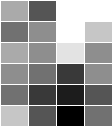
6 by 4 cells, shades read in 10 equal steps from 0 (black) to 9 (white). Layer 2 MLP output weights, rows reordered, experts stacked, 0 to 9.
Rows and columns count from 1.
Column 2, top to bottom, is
3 5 5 4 2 3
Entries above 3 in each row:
3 4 4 3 1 2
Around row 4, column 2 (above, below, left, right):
5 2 5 2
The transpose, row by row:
6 4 6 5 4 7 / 3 5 5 4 2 3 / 9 9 8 2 1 0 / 9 7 5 5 3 4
